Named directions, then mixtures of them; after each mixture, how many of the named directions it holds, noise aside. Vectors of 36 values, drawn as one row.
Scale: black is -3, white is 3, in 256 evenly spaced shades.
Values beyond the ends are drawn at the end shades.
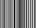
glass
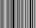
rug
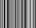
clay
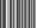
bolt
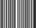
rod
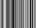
two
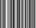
two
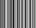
three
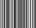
three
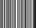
two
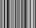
one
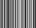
three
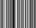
two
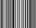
three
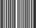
one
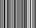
two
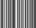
two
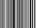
two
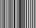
one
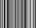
one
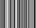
three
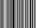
one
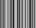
two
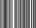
one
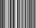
three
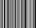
two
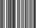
two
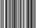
two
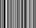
two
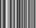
two
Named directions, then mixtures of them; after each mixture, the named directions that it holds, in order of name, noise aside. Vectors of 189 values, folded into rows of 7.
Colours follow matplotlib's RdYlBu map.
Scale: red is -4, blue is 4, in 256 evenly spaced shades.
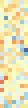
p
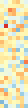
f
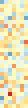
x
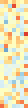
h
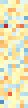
f, x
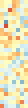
f, h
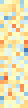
p, x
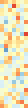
h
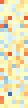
f, x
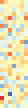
x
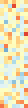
h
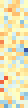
f, p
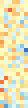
f, p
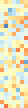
f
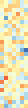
p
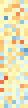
p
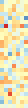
f, x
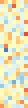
h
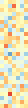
h, x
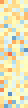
p, x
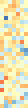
p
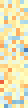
h, p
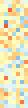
f, h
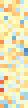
f, p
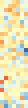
f, p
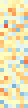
f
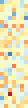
x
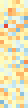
f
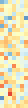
x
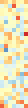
h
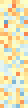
f, h
